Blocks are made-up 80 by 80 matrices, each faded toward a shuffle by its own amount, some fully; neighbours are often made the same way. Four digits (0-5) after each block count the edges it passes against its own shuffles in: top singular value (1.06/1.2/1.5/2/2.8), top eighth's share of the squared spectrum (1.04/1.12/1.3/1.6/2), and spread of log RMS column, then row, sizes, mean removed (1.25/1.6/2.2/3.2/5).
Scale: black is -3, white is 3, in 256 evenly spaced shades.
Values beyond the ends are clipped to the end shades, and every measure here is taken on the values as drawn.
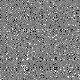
4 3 2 2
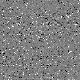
3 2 1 1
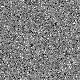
0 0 0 0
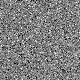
0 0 0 0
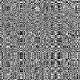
5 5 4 3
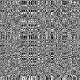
5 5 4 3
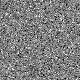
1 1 0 0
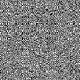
4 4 2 2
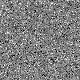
0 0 0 0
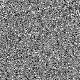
2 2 0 0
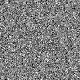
3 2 0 1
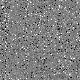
3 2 2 0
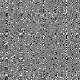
4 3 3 1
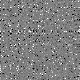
4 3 1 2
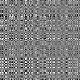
5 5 4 4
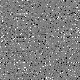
3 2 0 1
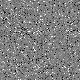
3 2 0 0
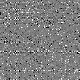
4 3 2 2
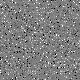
2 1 0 0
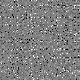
4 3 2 2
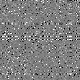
4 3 2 2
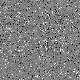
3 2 0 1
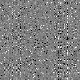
4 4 3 2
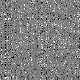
4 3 2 1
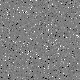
2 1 0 0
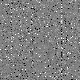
3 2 1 0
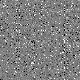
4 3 2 1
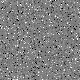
2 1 0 0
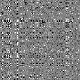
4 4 3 2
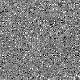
3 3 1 1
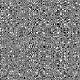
4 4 3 2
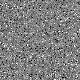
2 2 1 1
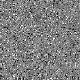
3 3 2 1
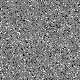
0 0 0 0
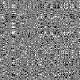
4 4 3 3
